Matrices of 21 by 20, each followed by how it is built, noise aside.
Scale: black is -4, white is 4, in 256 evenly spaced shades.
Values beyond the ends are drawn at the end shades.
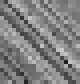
Toeplitz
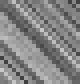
Toeplitz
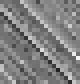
Toeplitz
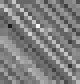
Toeplitz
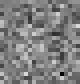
low rank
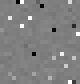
sparse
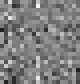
low rank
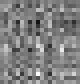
low rank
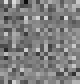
low rank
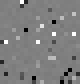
sparse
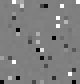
sparse
